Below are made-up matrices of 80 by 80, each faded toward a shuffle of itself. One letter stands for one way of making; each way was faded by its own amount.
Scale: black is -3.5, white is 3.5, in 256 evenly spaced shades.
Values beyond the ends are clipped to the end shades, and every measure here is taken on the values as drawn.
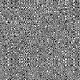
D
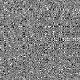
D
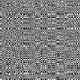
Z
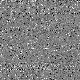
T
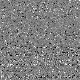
T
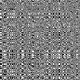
Z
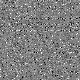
T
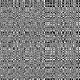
Z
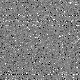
T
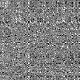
D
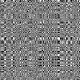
Z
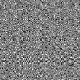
D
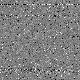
T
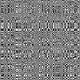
Z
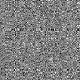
D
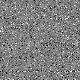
T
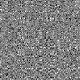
D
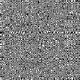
D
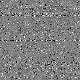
T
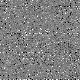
T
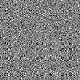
D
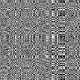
Z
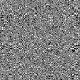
D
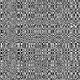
Z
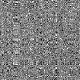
D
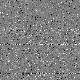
T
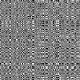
Z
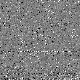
T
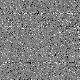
T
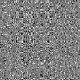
D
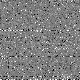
T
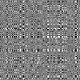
Z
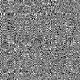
D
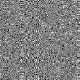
D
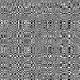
Z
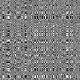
Z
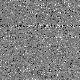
T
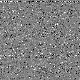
T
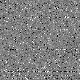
T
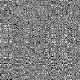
D
